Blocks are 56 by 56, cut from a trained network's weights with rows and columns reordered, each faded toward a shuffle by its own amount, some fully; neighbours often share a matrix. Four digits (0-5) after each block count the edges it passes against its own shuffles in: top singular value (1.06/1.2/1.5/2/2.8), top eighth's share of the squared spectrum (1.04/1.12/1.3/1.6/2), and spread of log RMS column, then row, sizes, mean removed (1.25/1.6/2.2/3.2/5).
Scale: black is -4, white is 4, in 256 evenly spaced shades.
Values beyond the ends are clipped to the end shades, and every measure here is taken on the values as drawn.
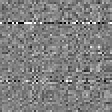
4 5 1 3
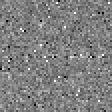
1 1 0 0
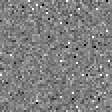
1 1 0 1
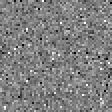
1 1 0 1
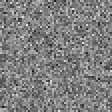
0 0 0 0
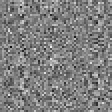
3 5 3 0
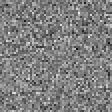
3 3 1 0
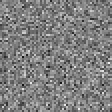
3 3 1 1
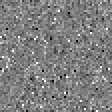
0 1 0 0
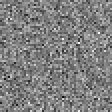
2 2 0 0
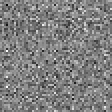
3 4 2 1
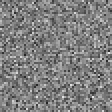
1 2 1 0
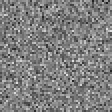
1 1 0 0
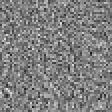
3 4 2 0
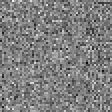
3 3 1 0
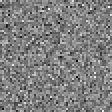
0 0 0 0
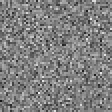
0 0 0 0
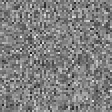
3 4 2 0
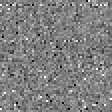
2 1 0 1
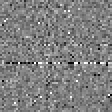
3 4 0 2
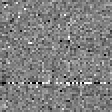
3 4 0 2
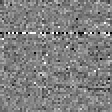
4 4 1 2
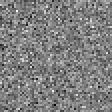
1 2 0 0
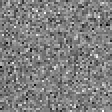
0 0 0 0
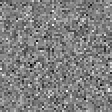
1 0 0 0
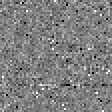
1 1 0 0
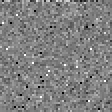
1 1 0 1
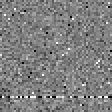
3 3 0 1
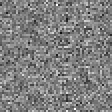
3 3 1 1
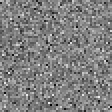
0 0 0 0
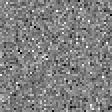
0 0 0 0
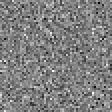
2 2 0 1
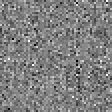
2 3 1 1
